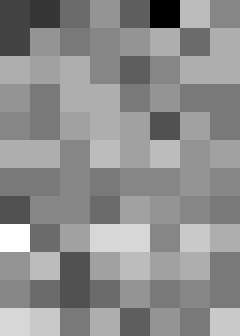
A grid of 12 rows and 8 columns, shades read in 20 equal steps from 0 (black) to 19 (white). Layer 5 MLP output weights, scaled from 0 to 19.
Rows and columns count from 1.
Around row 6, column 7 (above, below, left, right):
12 11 14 12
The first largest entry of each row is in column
7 6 1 3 4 4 7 5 1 2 5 1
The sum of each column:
128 122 118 137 128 117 135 131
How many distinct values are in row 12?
6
